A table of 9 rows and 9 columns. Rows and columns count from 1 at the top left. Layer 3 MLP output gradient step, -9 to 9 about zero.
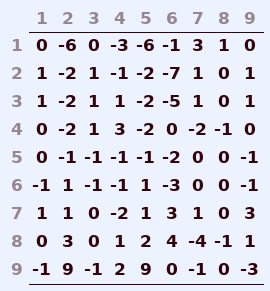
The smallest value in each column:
-1 -6 -1 -3 -6 -7 -4 -1 -3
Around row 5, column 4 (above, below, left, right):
3 -1 -1 -1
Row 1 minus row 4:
0 -4 -1 -6 -4 -1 5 2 0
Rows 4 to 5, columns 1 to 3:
0 -2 1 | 0 -1 -1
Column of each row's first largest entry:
7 1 1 4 1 2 6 6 2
